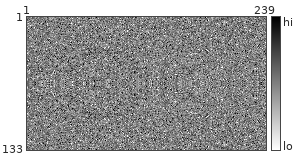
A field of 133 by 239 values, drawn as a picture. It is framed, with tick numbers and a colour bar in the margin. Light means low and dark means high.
Mirror symmetry: top to bottom. Grain: fine. Average level on the scale: 50%. Stripes: none.
